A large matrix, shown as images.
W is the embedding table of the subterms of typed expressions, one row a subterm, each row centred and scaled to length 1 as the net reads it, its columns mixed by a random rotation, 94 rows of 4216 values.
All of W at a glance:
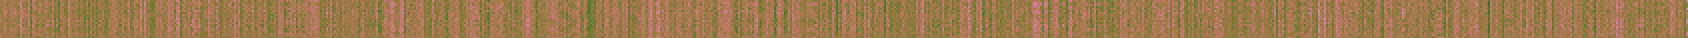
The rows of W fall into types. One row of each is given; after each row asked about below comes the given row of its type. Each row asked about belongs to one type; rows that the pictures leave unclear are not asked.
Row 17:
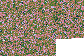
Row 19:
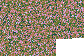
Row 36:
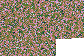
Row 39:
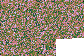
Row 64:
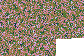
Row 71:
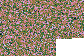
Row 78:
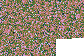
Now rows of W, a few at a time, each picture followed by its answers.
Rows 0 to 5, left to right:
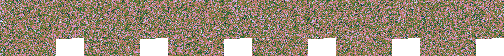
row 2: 39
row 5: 36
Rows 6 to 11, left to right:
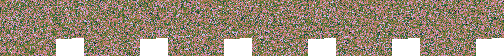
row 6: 17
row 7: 71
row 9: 19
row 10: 71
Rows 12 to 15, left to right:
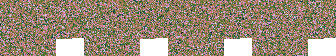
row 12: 19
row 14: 71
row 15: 78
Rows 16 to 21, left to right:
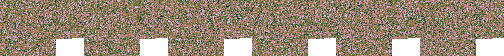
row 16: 19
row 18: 78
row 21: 36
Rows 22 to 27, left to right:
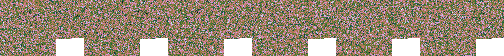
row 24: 39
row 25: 19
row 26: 17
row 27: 78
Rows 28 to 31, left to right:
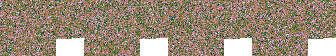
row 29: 17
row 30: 36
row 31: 64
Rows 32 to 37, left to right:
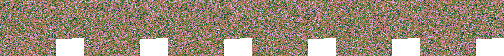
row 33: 39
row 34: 39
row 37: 71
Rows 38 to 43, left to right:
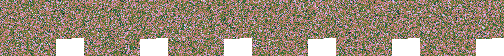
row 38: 78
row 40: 17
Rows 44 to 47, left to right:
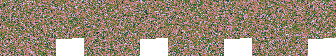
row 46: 78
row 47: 64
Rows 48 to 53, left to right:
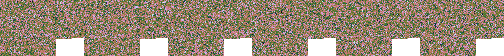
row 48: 17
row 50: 19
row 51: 71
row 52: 64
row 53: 64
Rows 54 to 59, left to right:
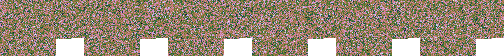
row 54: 64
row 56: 64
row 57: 17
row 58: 78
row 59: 17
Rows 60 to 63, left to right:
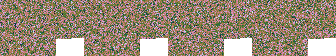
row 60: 64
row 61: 71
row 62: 19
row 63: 19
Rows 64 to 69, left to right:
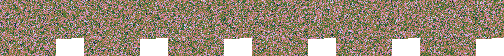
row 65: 71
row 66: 17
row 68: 19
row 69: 17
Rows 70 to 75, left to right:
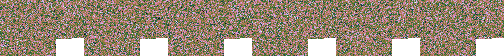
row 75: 17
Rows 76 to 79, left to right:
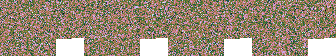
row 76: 78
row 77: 17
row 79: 36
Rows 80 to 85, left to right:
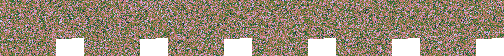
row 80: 78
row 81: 36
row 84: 39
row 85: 64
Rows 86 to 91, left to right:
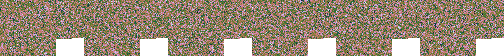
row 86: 78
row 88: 39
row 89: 64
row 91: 64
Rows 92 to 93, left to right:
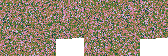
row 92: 19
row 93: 78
